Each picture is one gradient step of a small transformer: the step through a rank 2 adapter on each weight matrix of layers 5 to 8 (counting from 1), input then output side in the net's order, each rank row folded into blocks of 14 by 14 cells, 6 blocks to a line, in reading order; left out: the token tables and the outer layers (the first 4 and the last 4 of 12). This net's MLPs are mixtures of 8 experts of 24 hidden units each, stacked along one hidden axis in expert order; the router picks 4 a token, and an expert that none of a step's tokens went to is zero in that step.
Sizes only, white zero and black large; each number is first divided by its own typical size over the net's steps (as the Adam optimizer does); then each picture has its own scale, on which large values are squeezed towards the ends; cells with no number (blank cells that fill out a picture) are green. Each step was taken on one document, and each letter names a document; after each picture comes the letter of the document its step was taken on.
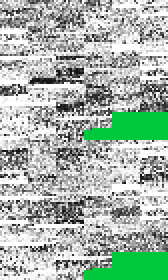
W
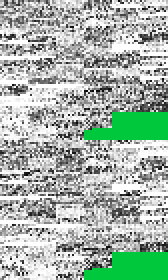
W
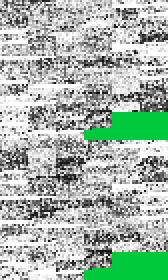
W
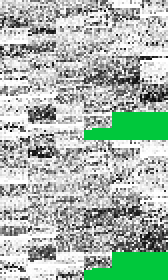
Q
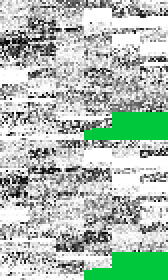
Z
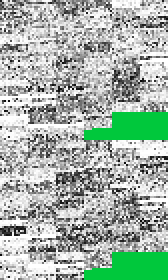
Q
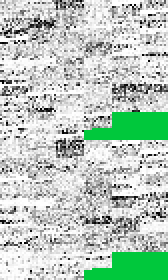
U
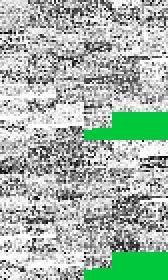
Q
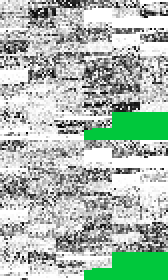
Z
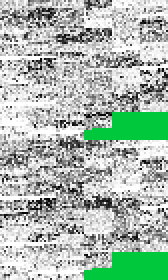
W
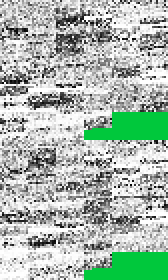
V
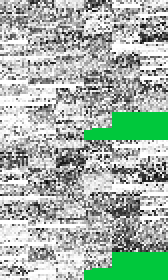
W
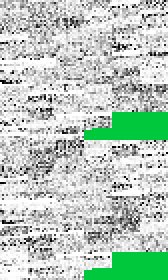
U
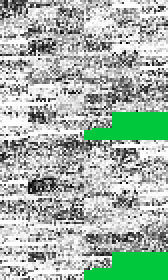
W
